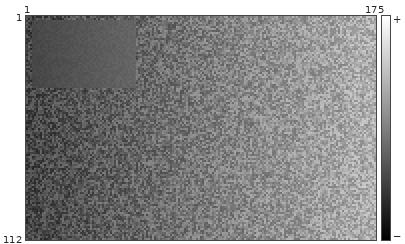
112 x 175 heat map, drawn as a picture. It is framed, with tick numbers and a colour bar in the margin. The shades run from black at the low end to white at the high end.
Odd rows or columns: none. Grain: fine. Odd patch: calmer, in the top left. Slope: up to the right. Calmest part: top left. Average level on the scale: 50%.
